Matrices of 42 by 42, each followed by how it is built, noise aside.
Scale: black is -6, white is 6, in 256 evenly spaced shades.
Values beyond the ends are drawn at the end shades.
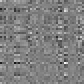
low rank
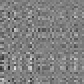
low rank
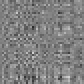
low rank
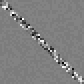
banded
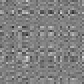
low rank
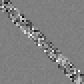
banded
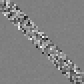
banded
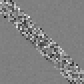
banded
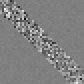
banded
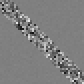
banded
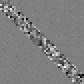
banded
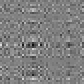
low rank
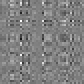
low rank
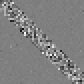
banded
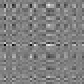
low rank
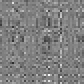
low rank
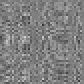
low rank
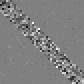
banded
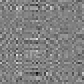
low rank
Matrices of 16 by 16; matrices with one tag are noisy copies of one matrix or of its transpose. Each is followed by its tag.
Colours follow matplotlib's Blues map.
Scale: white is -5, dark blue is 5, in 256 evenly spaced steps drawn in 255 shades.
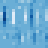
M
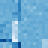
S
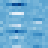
M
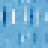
M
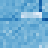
S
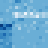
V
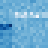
V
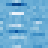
M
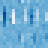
M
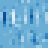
M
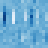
M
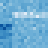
V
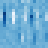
M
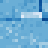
S
